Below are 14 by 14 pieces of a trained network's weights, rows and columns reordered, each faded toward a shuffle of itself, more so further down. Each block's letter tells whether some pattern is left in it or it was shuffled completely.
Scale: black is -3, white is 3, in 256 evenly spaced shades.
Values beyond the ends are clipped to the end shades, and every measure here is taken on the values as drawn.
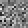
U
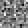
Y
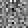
U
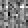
U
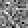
Y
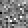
Y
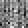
U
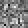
U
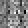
U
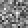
Y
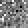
Y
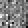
U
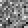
Y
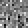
U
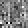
U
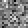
Y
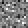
Y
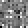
U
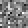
U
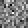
Y
